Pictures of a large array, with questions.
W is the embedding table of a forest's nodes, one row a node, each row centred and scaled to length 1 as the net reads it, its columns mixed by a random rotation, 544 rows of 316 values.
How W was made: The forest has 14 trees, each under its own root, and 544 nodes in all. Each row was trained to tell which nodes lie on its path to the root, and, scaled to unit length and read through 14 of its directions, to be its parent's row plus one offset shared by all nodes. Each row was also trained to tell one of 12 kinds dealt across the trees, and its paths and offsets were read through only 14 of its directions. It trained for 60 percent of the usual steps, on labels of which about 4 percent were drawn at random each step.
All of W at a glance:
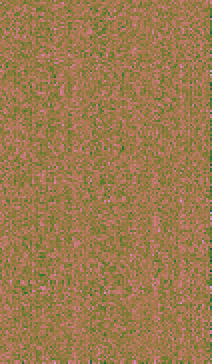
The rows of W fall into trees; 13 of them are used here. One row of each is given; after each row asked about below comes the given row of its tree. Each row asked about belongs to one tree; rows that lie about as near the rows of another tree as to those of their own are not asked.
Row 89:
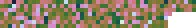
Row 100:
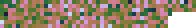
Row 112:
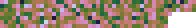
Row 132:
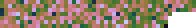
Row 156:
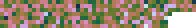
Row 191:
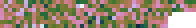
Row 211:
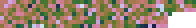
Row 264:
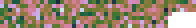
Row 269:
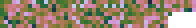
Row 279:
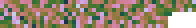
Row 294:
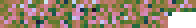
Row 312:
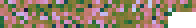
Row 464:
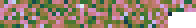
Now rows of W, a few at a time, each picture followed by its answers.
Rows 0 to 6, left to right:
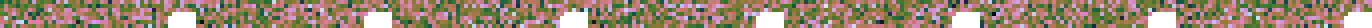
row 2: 264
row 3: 294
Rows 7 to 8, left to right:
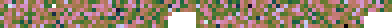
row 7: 89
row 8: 100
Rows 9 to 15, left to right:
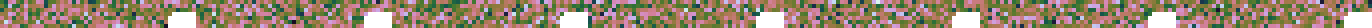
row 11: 312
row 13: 312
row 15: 312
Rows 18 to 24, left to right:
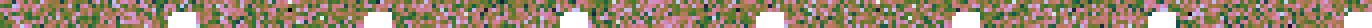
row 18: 279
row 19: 112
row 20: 156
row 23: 156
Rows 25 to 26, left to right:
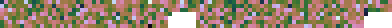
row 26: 464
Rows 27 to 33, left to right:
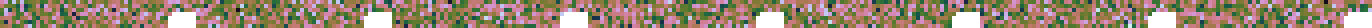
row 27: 464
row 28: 312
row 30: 156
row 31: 156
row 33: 211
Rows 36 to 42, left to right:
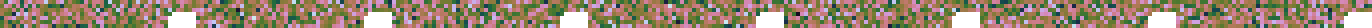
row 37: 312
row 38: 279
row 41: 100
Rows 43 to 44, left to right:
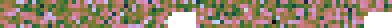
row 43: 312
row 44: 312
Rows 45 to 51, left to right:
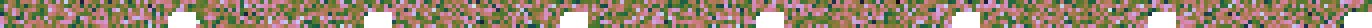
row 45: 132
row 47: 112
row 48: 464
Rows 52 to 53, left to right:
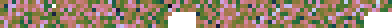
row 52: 89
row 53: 132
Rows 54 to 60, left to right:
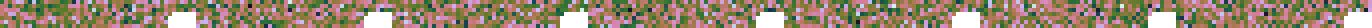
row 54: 312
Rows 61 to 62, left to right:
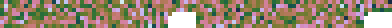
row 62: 100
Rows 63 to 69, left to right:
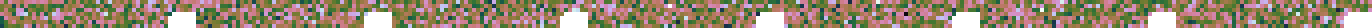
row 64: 156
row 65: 264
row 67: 464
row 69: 89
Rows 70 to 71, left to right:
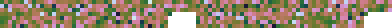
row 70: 269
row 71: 312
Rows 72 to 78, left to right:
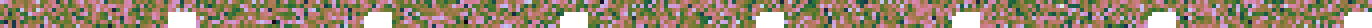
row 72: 112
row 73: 312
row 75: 89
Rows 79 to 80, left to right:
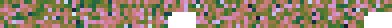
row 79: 464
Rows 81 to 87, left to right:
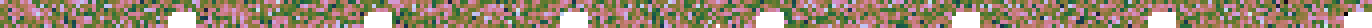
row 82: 156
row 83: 156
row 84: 89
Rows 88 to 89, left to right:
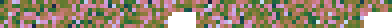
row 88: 100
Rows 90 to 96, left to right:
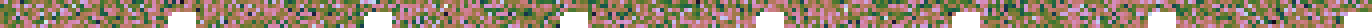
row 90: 112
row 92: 294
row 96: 132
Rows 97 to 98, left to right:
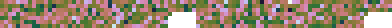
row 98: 294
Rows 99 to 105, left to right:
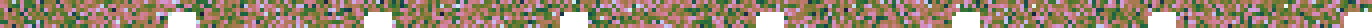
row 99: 100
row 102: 294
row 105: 211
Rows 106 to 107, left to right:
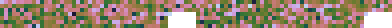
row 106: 132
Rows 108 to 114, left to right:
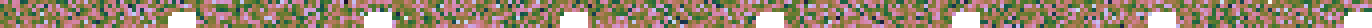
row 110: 156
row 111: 100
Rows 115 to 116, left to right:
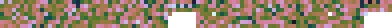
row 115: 132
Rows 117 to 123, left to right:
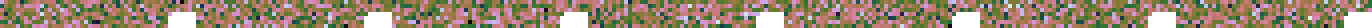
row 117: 112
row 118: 89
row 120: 132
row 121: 132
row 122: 112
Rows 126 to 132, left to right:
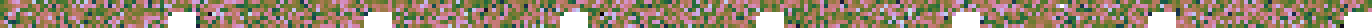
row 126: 269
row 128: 156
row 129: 132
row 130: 156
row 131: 294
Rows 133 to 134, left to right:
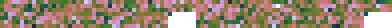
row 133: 100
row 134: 294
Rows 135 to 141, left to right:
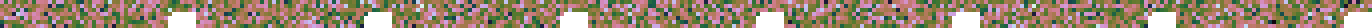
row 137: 112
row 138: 294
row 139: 294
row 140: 294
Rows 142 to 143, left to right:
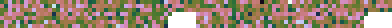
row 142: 294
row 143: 464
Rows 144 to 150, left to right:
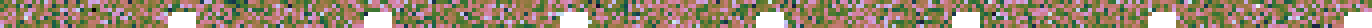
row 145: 464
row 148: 464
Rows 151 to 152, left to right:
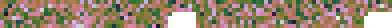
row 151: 89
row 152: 269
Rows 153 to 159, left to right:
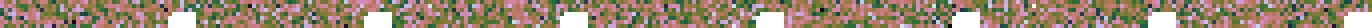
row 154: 100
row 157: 312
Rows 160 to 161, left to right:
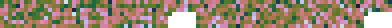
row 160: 464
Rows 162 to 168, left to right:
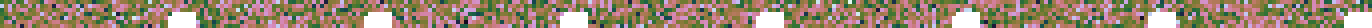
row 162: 269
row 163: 156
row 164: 132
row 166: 264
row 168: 132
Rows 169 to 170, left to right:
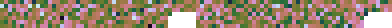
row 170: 464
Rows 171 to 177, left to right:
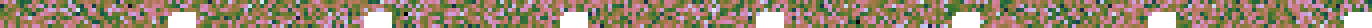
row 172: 89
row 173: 132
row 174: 156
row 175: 312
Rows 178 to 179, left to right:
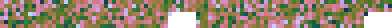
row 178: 89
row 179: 279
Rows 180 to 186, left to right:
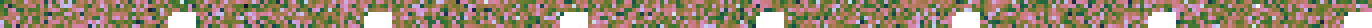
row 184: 89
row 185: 269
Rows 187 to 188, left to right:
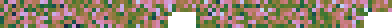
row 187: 100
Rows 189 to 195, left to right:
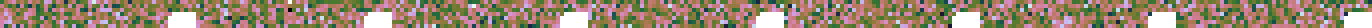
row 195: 269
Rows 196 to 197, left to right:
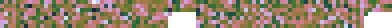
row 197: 132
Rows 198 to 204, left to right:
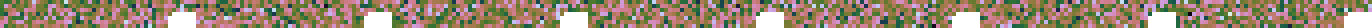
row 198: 132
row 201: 294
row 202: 89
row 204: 264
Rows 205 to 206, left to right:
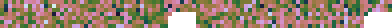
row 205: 112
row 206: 294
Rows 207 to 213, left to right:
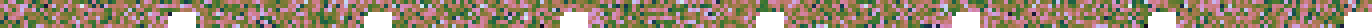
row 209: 89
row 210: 312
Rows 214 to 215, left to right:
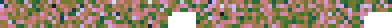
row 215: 112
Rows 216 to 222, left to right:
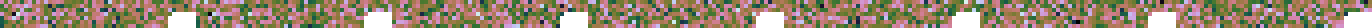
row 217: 264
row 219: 294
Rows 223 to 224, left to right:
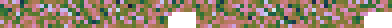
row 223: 132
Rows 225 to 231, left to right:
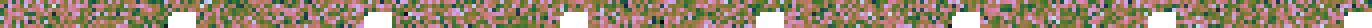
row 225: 294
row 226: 100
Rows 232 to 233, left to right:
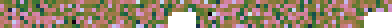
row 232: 312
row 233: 264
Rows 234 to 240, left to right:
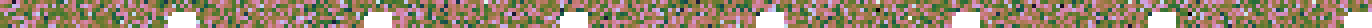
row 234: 89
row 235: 464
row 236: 464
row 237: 156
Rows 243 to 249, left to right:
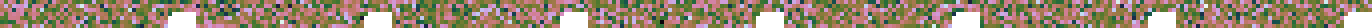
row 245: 464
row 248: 312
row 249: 112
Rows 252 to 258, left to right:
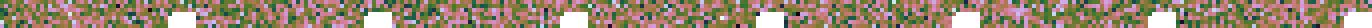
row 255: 279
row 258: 294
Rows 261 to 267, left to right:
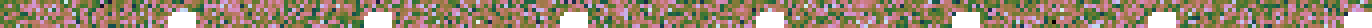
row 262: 112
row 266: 100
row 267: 279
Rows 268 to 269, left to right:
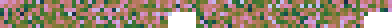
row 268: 132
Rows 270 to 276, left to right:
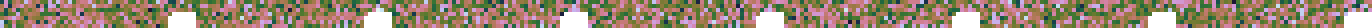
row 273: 132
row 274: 156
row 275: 279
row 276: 156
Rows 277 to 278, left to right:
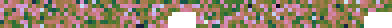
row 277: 112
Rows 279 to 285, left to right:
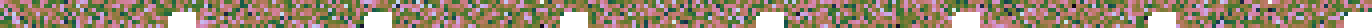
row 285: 294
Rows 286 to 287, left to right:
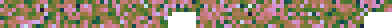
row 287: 294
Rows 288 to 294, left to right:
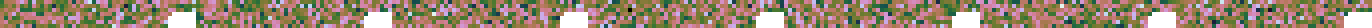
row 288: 312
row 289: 269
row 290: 156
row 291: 312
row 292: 279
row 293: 112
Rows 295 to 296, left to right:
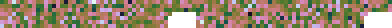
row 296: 211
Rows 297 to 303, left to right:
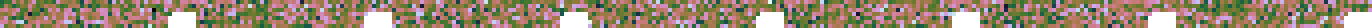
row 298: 89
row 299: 269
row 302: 464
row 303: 312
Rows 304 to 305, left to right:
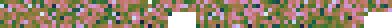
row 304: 269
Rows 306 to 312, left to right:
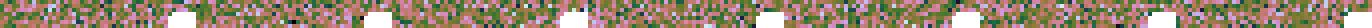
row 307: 156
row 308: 264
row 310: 89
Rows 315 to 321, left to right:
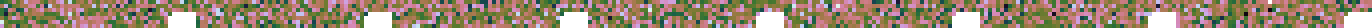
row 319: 264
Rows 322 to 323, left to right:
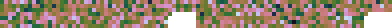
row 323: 156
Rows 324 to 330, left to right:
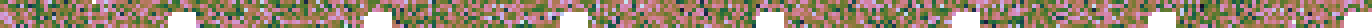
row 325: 132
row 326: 132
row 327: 264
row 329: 294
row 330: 464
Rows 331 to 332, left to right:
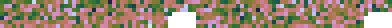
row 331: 156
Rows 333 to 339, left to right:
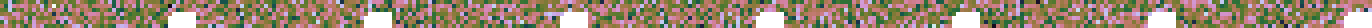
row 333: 89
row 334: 312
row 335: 132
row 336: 89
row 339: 264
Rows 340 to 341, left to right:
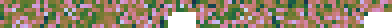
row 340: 132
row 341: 464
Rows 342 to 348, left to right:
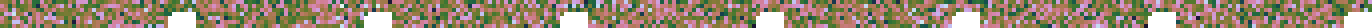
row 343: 269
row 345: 132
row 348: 279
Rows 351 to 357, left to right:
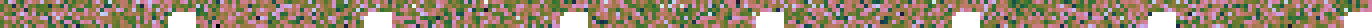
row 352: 132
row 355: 264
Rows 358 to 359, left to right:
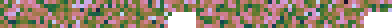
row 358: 294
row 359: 211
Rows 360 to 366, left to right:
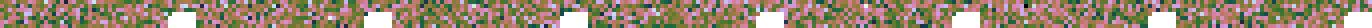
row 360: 269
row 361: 279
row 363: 132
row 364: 112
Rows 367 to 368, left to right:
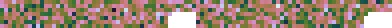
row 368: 112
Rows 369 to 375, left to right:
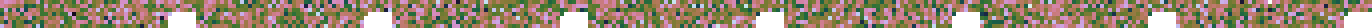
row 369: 132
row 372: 269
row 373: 464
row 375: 294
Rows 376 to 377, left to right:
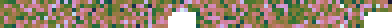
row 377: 269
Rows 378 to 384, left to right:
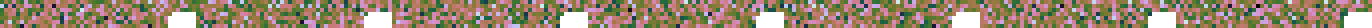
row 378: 100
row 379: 269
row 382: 112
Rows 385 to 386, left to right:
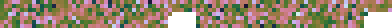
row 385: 100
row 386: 312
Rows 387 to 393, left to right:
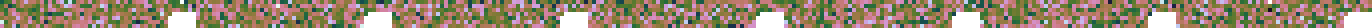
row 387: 312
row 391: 464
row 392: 464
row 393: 112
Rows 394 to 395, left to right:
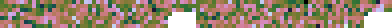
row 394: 312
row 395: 156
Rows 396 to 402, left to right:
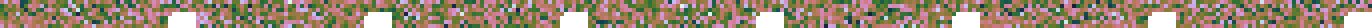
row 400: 269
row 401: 100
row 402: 294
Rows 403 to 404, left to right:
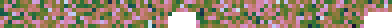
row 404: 112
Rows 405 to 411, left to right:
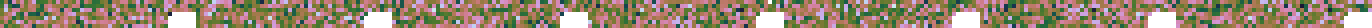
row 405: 464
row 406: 279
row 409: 89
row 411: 312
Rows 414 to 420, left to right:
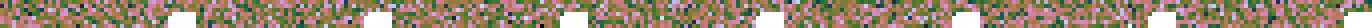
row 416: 269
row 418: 100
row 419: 132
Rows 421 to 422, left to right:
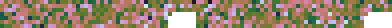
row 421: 269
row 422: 89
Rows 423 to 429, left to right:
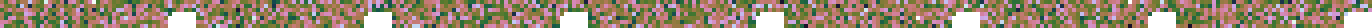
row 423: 269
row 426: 269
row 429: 156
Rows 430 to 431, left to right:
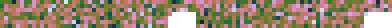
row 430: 89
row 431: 156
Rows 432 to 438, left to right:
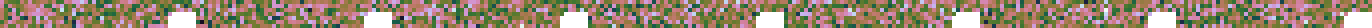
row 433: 294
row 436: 132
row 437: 156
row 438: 294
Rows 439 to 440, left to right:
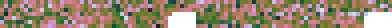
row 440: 156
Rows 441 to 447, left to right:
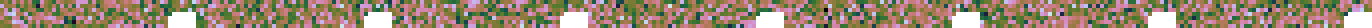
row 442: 279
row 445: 312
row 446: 132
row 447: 156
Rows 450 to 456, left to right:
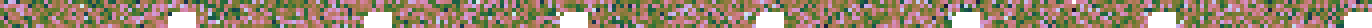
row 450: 269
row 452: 294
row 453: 464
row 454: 132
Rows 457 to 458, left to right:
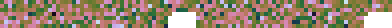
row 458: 89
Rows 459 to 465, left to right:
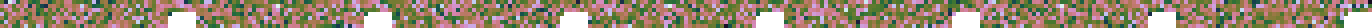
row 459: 100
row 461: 156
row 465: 132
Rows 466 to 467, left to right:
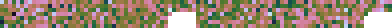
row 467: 464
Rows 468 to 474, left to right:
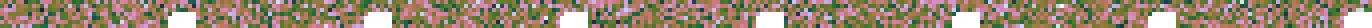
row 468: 312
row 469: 89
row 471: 294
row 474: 89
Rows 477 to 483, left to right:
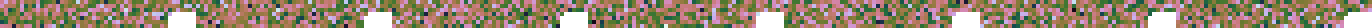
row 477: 156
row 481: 112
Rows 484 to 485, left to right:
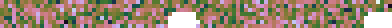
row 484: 156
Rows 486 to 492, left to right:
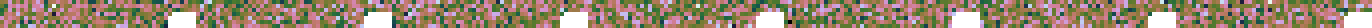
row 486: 294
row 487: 100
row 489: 89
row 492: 269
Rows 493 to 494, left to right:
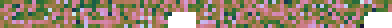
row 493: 464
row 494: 464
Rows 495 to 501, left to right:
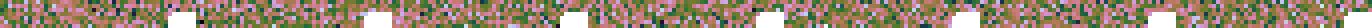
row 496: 294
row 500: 112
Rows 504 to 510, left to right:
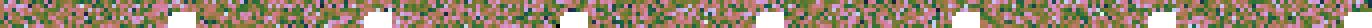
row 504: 269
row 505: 264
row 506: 312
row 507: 464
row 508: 132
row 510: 312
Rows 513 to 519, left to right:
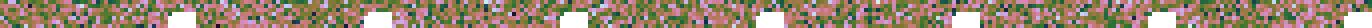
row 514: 112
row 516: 279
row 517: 294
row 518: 312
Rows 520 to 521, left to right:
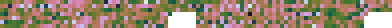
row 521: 294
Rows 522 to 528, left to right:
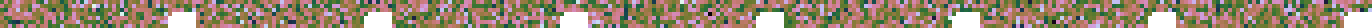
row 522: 294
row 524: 279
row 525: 464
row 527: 100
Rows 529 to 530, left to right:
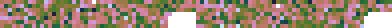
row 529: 89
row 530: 112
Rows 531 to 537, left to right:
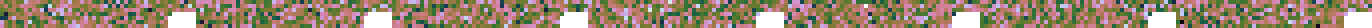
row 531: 156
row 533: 312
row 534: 112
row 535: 269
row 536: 294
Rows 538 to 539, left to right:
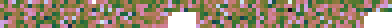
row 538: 132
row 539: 264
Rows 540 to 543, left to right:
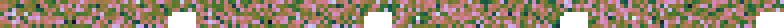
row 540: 312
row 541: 312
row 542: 156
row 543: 279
